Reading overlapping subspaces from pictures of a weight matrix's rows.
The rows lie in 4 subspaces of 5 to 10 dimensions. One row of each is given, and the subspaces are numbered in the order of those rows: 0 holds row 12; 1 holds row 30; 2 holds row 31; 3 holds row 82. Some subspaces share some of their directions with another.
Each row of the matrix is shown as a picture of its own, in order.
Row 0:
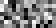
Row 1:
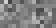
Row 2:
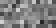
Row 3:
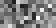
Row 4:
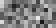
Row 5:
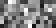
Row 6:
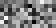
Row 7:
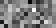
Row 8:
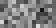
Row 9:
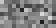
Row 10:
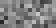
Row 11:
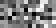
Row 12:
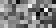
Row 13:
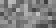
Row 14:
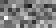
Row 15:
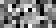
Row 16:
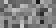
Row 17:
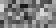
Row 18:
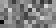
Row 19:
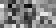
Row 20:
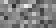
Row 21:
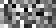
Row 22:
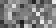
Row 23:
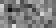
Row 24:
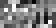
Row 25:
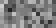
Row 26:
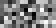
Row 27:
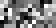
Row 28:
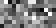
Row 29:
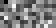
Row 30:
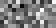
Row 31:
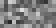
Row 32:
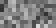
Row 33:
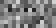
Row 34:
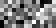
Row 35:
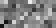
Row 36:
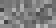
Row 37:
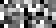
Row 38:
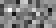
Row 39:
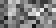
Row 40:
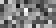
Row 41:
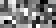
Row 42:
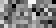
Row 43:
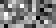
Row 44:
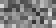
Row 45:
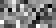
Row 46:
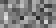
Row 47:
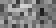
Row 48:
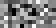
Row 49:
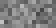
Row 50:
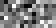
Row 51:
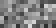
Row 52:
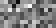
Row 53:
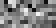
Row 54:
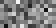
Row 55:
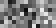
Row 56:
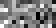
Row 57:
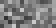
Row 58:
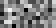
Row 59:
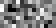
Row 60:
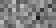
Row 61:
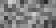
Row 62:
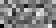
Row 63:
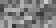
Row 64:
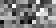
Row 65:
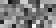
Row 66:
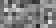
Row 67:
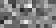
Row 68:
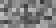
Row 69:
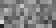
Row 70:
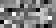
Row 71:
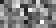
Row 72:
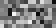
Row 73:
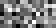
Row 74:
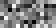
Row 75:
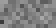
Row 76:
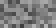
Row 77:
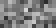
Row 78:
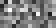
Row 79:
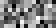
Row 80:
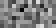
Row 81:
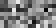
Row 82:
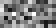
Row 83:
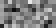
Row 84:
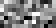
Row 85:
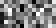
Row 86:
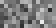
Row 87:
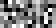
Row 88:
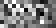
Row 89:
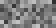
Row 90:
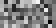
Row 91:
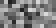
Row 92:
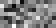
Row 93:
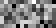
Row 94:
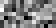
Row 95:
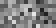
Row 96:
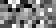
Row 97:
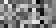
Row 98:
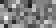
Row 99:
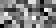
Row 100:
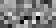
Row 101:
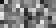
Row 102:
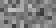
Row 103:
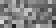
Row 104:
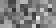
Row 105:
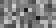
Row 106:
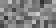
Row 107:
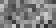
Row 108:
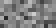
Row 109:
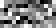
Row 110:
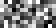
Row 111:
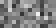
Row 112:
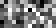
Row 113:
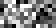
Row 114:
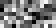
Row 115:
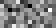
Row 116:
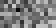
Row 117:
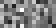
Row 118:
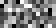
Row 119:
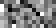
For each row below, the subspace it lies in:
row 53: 2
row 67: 2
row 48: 0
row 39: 0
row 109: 2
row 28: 0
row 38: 2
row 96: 3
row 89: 0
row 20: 1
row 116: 2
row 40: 2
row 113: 1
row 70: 2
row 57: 2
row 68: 2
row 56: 0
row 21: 2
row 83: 0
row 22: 0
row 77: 1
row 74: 3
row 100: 1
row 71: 2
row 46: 0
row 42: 0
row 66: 0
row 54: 0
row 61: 2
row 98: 0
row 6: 0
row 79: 1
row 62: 2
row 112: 1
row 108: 1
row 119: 0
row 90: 0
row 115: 0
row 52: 0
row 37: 2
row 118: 0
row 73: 3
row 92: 2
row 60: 1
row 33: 1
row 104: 1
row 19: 2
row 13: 2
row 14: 0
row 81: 0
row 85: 2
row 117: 2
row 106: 1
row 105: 1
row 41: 2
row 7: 0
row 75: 2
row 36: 2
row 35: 0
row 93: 3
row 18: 2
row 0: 1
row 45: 1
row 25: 3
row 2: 2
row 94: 3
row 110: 0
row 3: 1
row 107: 3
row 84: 1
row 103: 2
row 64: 2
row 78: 0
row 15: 1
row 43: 0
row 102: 2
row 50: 1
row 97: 0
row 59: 1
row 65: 3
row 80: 2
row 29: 1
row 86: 0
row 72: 2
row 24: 0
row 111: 0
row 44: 2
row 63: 1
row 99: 0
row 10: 2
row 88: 2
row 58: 1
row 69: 2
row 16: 0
